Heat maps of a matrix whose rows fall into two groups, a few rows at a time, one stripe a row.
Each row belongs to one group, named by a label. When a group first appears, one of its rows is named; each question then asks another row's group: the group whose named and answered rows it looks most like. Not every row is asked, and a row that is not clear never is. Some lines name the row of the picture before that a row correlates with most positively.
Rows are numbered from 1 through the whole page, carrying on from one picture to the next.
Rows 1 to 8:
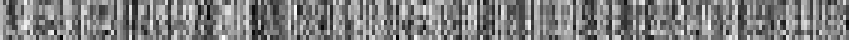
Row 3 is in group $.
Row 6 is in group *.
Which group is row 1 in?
*
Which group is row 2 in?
$
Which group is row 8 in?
$
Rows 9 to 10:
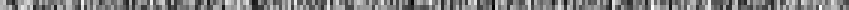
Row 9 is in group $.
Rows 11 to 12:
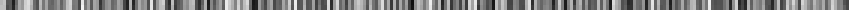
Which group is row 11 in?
$
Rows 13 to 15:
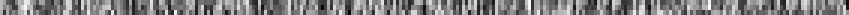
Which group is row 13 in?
$
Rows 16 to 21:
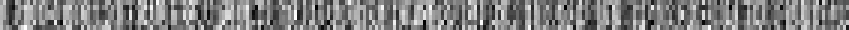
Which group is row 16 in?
$
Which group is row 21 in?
*
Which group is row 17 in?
$
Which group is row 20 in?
$
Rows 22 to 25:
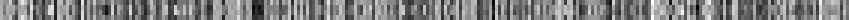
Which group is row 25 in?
*
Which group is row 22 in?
*
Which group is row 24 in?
*
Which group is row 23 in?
*
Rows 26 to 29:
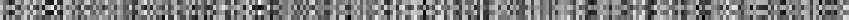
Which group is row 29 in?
*
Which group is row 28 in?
$
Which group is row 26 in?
$
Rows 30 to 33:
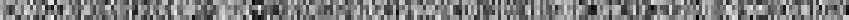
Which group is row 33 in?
*
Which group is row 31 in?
$
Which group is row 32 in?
$
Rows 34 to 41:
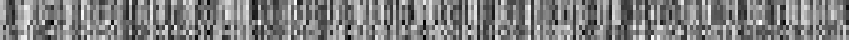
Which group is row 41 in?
*
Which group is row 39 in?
*
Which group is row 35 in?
$
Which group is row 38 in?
$
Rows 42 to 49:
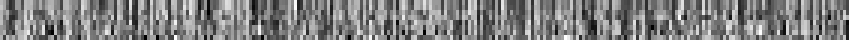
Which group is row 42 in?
$
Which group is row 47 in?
$
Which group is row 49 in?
*
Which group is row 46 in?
$
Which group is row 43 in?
$
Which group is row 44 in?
*
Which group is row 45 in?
*
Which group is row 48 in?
$
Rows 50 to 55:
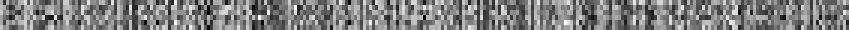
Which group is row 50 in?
*
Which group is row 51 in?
$
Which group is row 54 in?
*
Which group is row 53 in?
$
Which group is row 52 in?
*
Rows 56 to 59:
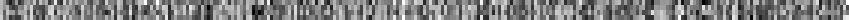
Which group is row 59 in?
*
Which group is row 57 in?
*
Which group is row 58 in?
*
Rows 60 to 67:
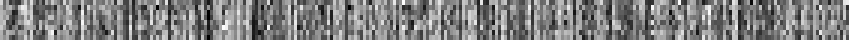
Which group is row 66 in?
*
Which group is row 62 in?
*
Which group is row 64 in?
$
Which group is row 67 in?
*
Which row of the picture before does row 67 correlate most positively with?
57
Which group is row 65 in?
$
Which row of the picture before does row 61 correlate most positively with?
58
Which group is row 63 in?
*
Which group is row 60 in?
*
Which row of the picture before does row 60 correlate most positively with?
59
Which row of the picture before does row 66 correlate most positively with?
58
